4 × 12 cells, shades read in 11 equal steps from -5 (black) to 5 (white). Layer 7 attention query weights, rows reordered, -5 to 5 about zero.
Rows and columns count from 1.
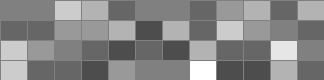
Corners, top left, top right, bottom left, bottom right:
0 2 3 -1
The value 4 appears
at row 3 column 11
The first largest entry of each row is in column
3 9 11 8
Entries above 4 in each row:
0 0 0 1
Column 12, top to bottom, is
2 -1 0 -1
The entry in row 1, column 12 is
2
